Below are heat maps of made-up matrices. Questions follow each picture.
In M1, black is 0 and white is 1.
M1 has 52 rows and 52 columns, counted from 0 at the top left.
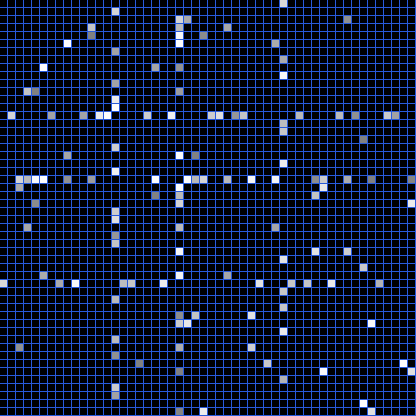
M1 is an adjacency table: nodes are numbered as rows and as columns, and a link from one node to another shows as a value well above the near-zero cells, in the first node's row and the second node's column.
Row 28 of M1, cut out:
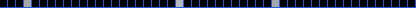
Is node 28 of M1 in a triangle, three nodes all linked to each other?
yes
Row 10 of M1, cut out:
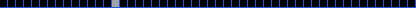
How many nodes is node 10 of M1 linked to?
1
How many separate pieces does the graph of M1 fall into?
4
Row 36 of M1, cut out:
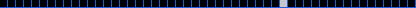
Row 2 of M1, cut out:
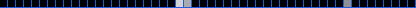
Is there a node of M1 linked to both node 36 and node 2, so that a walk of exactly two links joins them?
no
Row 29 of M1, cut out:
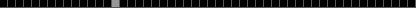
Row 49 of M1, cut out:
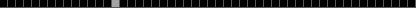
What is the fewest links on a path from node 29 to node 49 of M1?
2
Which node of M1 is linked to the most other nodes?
node 22
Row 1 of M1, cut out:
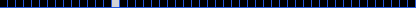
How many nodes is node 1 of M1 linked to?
1
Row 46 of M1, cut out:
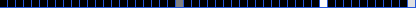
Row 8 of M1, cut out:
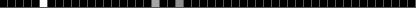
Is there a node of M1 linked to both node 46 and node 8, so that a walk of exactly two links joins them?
yes
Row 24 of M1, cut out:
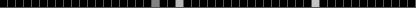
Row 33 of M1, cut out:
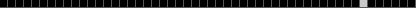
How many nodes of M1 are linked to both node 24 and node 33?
0
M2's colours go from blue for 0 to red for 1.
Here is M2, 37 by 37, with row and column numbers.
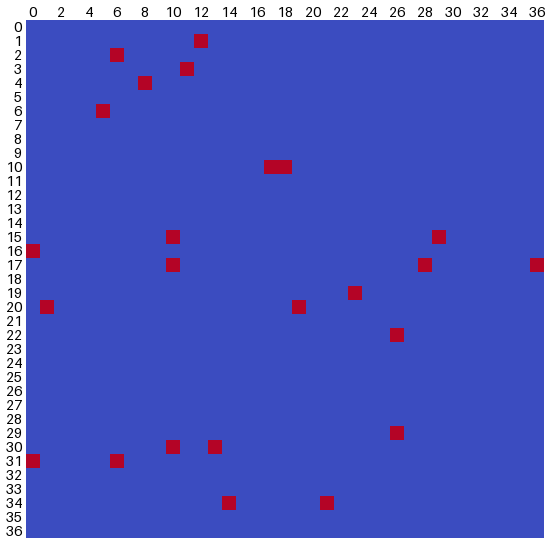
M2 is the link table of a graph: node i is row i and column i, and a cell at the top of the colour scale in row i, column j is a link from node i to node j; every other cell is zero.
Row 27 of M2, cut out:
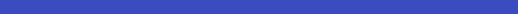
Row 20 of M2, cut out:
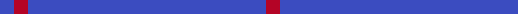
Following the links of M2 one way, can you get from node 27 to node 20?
no
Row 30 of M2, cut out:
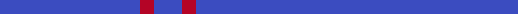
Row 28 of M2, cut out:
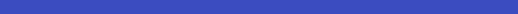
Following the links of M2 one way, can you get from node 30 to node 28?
yes
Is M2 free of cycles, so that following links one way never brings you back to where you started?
no
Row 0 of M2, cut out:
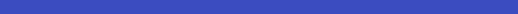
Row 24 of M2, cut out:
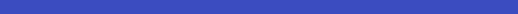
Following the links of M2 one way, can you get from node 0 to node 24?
no
